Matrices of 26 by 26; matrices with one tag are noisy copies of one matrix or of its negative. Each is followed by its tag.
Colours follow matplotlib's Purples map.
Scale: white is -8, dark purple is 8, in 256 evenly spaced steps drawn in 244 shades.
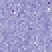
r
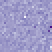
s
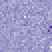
s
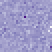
s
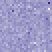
r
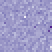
s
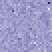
r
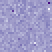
r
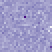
s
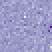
s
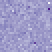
r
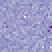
s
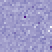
s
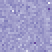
r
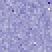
r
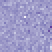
s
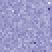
r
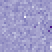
s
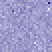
r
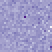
s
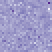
r
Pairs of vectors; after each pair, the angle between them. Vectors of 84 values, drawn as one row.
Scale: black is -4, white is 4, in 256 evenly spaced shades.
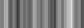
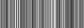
partly opposed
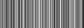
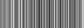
nearly opposite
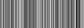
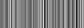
partly aligned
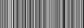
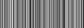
nearly parallel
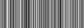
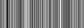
nearly opposite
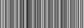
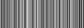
nearly opposite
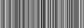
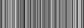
orthogonal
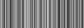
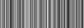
nearly parallel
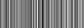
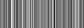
orthogonal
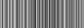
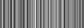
nearly opposite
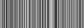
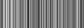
partly opposed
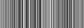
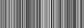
partly aligned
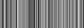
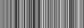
partly aligned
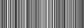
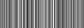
partly aligned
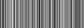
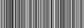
nearly opposite
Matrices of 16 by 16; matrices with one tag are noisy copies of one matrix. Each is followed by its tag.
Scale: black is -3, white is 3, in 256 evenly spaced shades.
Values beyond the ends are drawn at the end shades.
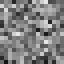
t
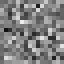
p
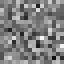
p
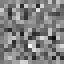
p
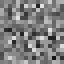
p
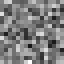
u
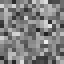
t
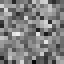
t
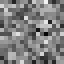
t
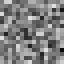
u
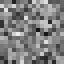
t
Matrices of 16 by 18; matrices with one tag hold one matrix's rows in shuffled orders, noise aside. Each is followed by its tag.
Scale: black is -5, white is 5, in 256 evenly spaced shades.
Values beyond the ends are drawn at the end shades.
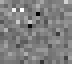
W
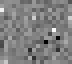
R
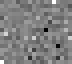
R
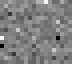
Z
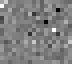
R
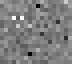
W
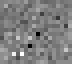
W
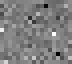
R
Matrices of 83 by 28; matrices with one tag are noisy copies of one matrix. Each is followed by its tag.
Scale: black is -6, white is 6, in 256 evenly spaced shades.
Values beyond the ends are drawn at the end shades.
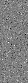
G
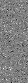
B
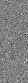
G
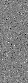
G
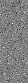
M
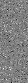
B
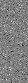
B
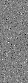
G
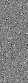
G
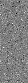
M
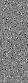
G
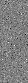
G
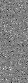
B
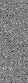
B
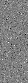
G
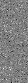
B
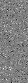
B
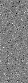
M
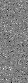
B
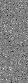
B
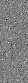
G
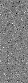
M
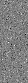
G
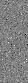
G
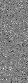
B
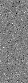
M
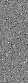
G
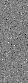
G
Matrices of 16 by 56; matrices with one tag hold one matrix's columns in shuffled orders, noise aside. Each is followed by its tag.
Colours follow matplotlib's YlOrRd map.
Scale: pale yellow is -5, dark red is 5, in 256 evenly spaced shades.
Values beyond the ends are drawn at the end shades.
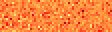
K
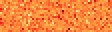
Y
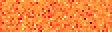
K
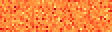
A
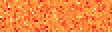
A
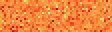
A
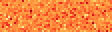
K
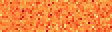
K
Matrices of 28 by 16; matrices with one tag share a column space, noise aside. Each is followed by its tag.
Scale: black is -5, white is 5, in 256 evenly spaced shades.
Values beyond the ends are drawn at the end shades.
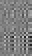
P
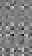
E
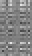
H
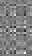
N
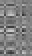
N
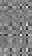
E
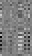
P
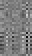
P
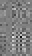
P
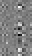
E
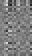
H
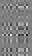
E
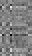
E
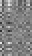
H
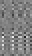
P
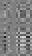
P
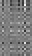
H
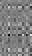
E
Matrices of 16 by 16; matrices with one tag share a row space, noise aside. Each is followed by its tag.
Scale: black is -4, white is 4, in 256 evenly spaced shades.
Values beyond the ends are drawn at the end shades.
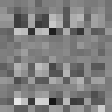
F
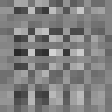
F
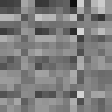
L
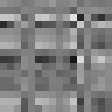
L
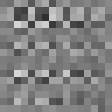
F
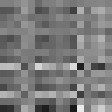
L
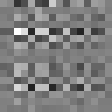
F
